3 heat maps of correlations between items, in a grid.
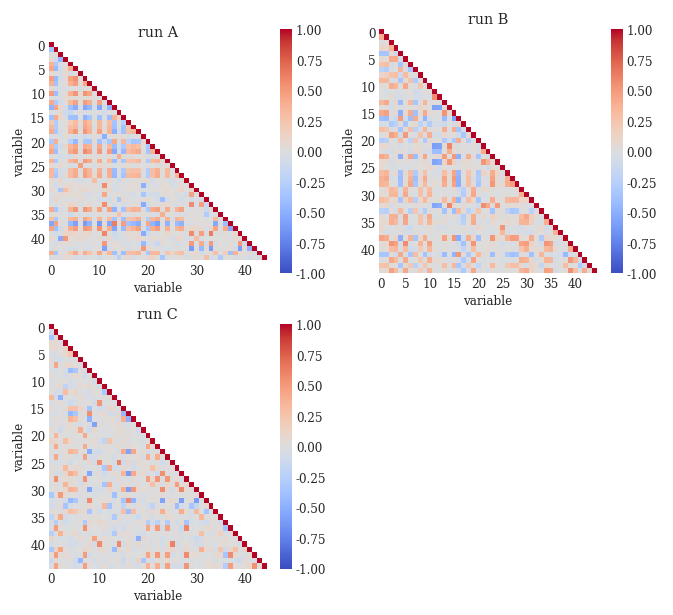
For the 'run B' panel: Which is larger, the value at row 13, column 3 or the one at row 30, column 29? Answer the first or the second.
the second
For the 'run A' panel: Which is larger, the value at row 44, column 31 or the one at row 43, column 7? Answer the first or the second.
the second
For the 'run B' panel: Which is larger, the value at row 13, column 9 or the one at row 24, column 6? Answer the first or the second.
the first
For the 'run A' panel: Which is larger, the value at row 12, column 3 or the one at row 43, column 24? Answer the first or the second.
the second
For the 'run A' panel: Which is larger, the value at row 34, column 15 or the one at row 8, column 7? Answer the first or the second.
the second
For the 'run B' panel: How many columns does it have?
45
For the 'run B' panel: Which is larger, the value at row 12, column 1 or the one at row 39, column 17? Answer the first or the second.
the first
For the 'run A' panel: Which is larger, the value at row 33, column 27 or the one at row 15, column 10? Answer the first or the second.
the first
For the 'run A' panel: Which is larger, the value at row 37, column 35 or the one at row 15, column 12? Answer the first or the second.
the first
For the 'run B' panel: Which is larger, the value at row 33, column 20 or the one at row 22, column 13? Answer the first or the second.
the first
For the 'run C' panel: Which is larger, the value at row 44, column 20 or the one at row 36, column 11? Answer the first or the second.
the first
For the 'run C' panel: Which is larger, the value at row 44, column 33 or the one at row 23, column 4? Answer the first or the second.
the second
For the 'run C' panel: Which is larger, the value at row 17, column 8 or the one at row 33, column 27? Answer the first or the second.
the second
